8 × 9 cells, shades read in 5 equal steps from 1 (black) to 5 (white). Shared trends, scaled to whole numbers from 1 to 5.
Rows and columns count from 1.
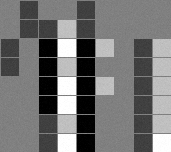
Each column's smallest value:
2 2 1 3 1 3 3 2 3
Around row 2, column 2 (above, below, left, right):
2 3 3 2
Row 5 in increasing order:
1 1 2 3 3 3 4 4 5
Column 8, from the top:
3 3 2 2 2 2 2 2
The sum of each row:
25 25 25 23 26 25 25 27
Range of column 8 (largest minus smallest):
1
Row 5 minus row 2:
0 1 -1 1 -1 1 0 -1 1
